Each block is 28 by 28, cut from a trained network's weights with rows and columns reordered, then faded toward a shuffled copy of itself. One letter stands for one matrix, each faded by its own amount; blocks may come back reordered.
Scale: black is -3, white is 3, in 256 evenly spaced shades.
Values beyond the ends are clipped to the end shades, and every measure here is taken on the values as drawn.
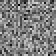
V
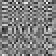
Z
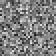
V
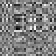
Z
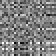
Z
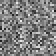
V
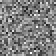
V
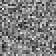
V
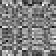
Z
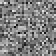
V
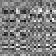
Z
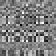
Z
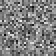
V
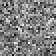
V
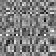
Z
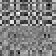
Z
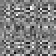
Z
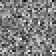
V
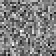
V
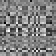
Z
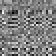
Z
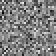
V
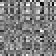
Z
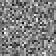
V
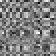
Z
